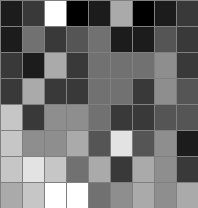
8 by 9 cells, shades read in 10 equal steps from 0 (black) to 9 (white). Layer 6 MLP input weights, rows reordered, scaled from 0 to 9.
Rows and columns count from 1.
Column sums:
33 35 45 31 30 32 24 32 21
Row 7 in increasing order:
2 2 4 5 6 6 7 7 8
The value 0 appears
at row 1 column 4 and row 1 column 7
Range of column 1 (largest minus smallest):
6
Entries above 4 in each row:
2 0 2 2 3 6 6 8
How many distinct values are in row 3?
5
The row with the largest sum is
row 8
